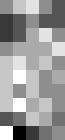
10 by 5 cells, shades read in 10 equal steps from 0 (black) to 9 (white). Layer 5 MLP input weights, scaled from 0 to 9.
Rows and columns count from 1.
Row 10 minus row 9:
6 -4 -5 -2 1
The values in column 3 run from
2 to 8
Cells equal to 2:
3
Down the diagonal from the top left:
5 3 6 6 5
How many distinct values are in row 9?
4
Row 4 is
5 6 6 6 8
